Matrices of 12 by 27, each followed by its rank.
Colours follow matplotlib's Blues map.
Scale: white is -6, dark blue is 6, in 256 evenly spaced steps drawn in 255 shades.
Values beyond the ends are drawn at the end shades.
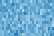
full rank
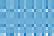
one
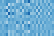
two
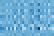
two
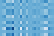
one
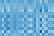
two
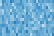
full rank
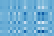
one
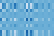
one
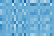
two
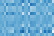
two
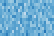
full rank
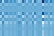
one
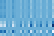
one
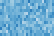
full rank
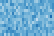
full rank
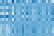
two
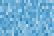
full rank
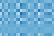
one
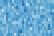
full rank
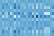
two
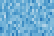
full rank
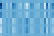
one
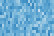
full rank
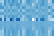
two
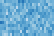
full rank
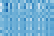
two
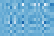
two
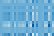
one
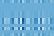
one
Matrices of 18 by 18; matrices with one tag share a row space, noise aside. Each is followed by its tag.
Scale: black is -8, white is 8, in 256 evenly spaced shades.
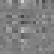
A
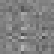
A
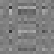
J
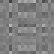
J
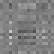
J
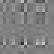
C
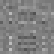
J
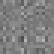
C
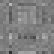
J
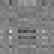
J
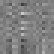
A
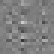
A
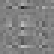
A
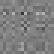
C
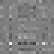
J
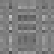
J
